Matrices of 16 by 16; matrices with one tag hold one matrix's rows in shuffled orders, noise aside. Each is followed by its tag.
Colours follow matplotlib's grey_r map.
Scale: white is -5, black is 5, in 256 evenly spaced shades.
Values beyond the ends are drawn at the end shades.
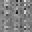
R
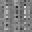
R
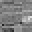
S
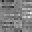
S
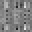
R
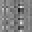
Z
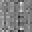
Z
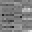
S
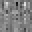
R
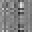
Z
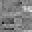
S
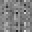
R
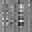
Z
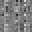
R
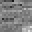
S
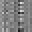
Z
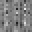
R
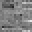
S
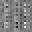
R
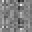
Z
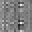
Z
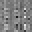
R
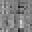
Z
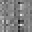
Z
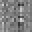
Z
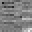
S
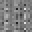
R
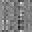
Z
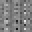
R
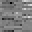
S
